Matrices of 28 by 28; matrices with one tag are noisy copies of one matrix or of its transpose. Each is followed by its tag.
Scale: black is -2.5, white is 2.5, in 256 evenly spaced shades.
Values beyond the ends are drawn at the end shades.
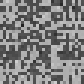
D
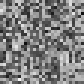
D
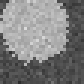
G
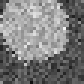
G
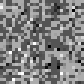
D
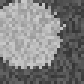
G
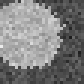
G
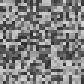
D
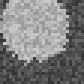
G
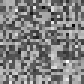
D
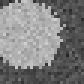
G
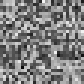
D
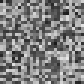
D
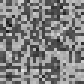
D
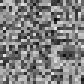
D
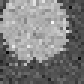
G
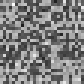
D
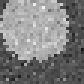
G
